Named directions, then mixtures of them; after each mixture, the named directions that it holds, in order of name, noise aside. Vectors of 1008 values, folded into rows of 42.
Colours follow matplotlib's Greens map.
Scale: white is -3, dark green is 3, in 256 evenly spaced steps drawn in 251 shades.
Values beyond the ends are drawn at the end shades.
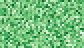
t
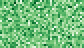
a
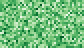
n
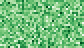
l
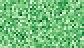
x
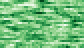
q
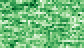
a, q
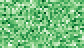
q, t, x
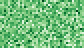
l, t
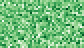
l, n, x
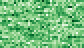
a, q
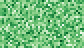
t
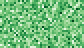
a, l, x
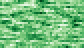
q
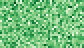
a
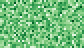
a, x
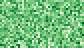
l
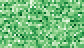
q, x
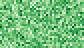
a, x
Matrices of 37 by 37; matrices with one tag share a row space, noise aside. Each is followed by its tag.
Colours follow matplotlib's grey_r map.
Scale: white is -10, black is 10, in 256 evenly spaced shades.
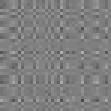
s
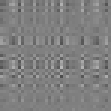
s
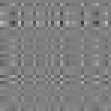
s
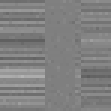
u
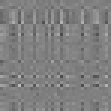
s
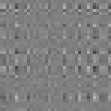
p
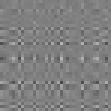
s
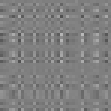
s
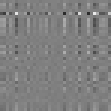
p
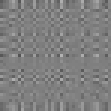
s
